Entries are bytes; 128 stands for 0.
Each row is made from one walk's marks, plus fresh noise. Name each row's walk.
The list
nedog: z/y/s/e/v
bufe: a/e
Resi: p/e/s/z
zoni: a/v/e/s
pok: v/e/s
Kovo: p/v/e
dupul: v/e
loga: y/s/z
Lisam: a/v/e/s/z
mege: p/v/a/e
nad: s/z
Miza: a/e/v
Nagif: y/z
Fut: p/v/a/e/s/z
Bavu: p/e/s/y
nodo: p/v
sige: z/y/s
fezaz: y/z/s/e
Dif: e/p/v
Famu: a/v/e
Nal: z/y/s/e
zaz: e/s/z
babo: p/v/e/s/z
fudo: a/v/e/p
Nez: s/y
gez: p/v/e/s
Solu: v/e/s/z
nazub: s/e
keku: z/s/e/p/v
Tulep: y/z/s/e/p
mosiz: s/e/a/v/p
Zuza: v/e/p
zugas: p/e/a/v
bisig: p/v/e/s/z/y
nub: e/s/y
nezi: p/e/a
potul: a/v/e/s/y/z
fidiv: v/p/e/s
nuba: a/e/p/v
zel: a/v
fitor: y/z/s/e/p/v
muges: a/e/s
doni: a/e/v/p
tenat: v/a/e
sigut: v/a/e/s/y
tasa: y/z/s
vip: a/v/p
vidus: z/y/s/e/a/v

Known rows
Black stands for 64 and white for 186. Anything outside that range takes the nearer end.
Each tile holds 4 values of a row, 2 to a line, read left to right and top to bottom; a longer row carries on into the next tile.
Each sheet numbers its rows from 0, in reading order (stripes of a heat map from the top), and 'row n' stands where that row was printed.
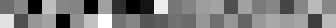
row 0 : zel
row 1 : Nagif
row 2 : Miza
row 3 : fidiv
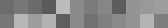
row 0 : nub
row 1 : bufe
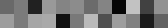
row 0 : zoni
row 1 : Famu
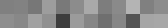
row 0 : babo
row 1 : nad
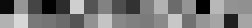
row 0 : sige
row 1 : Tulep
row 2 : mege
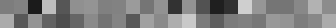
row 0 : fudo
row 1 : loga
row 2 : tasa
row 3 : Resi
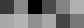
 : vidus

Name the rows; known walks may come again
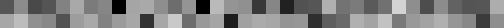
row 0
fitor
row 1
Fut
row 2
mege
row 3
potul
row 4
muges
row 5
bisig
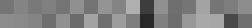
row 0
Nez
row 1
Kovo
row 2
pok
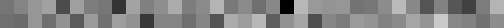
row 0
Miza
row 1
Lisam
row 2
nad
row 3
tenat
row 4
Resi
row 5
Tulep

